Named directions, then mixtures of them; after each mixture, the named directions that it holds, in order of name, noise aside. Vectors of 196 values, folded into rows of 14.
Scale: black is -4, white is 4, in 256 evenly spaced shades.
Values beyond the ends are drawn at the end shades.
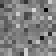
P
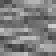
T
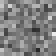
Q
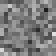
P, Q, T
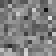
P, Q, T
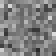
Q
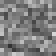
Q, T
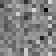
P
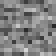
P, T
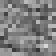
Q, T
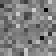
P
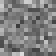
P, Q, T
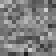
P, T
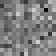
P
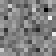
P, Q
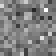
P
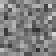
Q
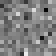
P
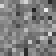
P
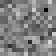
P, Q, T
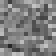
Q, T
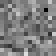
P, Q, T
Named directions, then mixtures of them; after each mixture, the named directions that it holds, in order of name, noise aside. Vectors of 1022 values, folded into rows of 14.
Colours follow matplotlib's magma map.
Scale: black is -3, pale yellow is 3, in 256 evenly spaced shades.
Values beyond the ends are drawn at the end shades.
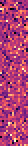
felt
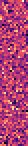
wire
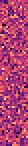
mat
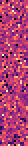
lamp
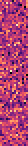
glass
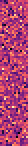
mat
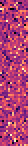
felt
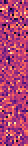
felt, mat, wire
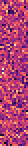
glass, mat, wire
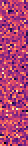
glass, wire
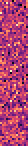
glass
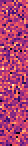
glass, mat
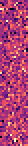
felt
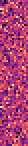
felt, mat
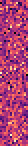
felt, glass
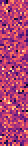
lamp, mat, wire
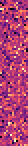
felt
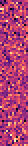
felt, mat
